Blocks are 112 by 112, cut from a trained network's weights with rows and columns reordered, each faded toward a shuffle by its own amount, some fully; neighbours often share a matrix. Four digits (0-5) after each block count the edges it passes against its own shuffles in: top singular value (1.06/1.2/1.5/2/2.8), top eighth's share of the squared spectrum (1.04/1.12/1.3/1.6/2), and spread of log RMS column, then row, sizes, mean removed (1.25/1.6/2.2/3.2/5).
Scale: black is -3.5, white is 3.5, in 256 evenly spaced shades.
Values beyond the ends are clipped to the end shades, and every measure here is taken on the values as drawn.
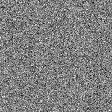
2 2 0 0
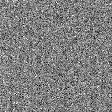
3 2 0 1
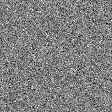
0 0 0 0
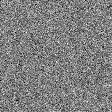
1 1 0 0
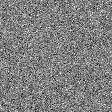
0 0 0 0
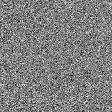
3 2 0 1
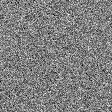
0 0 0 0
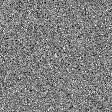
0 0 0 0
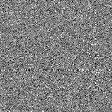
3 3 1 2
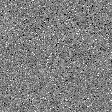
1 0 0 0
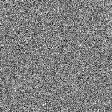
3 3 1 1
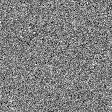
0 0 0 0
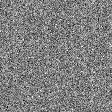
2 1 0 0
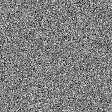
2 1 0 1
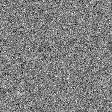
1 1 0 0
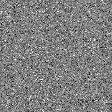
3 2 0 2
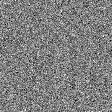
2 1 0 0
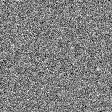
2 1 0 0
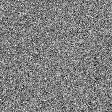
1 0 0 0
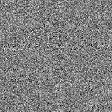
3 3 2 2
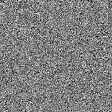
2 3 1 2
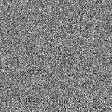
4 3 1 2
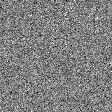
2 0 0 0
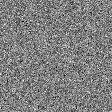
2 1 0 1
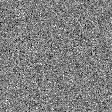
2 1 0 0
